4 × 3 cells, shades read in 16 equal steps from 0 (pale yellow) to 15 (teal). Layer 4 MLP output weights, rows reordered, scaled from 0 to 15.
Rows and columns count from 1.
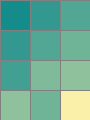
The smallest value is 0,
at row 4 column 3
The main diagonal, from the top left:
15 11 7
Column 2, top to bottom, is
13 11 8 9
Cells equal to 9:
2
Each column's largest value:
15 13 11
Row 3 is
12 8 7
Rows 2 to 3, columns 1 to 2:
13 11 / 12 8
